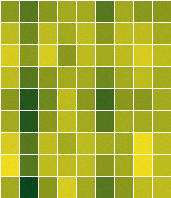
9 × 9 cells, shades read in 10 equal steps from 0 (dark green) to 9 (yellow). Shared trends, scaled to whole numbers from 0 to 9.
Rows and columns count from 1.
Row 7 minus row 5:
3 2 3 -1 2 4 1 4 1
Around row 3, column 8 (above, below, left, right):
7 7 7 7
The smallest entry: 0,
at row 9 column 2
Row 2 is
7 4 7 6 7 5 7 7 6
